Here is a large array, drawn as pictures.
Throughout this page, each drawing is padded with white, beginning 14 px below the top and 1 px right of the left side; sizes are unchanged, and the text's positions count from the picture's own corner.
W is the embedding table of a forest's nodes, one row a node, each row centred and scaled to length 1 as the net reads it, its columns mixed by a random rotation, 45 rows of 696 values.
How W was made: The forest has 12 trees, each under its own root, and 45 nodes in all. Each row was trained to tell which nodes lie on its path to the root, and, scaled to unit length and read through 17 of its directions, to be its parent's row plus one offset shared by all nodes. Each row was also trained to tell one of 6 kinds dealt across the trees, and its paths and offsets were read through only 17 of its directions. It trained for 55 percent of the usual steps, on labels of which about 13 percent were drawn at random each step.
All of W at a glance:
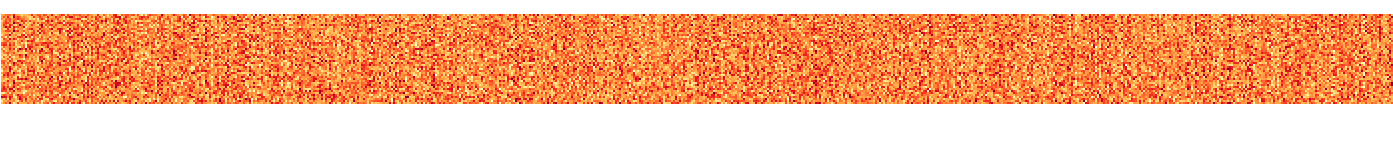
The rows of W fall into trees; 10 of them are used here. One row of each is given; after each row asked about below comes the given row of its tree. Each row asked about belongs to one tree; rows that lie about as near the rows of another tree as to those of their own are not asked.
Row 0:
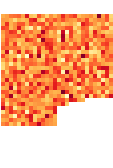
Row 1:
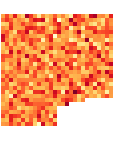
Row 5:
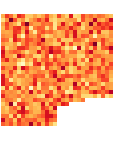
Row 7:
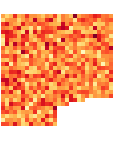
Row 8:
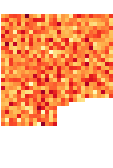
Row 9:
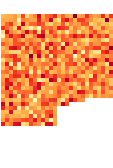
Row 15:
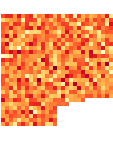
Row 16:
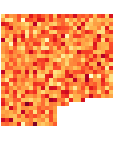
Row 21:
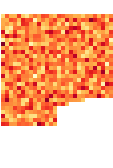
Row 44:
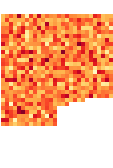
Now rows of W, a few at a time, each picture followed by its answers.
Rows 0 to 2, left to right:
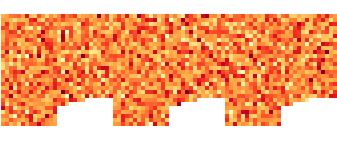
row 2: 21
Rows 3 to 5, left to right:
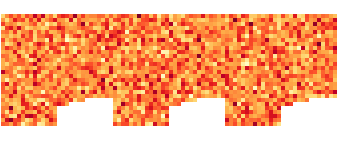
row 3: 16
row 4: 8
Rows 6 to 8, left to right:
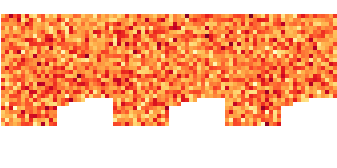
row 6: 0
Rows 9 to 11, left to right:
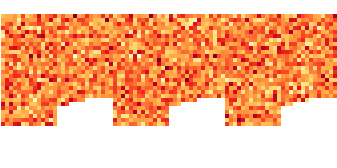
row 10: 0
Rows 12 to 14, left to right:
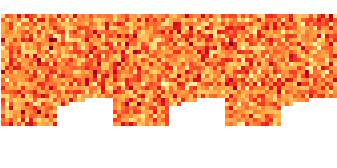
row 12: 16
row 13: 7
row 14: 15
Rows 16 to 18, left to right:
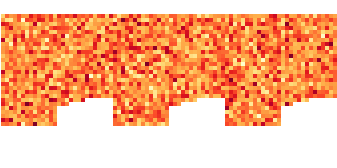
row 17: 5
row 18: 21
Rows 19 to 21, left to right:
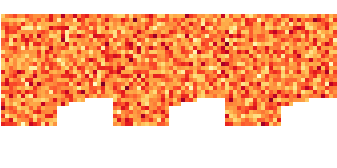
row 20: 9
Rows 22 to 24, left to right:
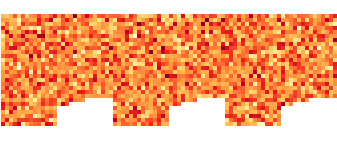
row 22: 9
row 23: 5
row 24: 8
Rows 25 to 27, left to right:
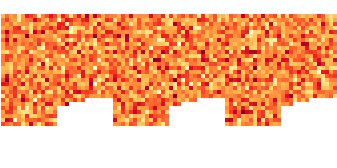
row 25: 1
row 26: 5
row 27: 44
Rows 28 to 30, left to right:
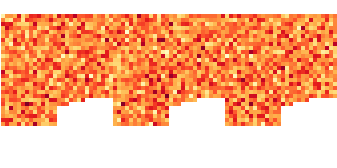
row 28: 16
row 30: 8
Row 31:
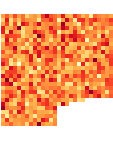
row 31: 21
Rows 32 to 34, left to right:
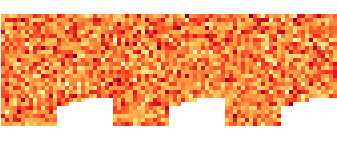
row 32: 21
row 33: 7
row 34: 1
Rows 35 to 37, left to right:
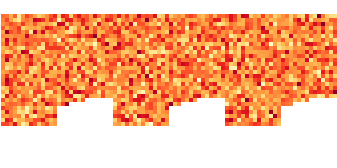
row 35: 1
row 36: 8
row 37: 44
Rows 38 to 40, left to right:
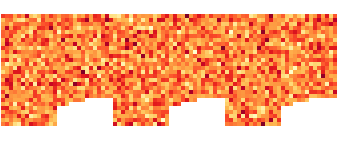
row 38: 15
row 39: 9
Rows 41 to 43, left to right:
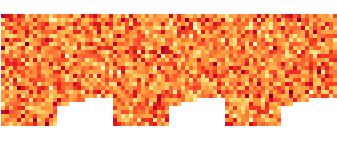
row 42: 5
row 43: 16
